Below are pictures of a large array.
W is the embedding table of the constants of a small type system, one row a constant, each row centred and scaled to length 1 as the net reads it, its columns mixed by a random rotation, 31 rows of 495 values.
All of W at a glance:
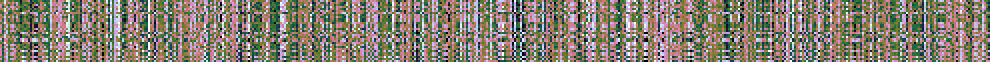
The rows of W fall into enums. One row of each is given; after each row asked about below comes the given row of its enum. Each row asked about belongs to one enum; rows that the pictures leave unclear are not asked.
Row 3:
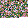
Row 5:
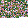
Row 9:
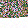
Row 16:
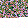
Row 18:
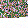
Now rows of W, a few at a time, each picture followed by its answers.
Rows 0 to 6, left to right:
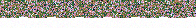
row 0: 5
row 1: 18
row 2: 9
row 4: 18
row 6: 16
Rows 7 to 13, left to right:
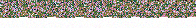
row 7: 9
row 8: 18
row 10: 9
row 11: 5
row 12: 3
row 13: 3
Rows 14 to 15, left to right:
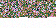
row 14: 9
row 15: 3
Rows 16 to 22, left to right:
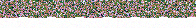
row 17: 5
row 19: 16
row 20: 16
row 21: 5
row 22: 3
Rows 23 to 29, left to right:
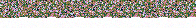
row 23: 9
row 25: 16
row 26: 3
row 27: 3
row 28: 16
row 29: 3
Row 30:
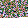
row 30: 16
